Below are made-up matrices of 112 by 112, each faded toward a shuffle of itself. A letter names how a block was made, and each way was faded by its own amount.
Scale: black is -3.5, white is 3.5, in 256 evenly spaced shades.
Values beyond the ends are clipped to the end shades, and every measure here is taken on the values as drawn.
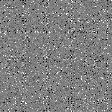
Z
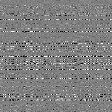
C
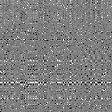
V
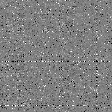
Z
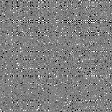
V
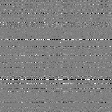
C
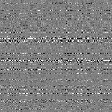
C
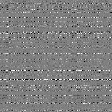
C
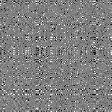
V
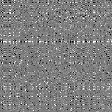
V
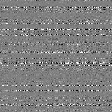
C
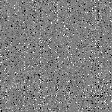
Z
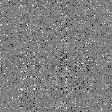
Z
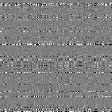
C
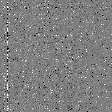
Z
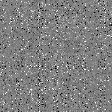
Z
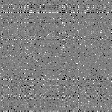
V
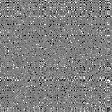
V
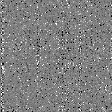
Z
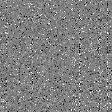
Z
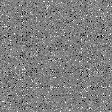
Z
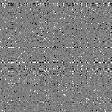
V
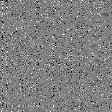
Z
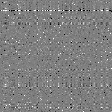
V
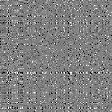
V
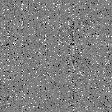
Z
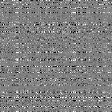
C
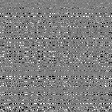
C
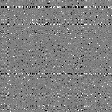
V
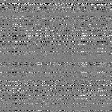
C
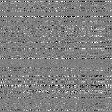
C
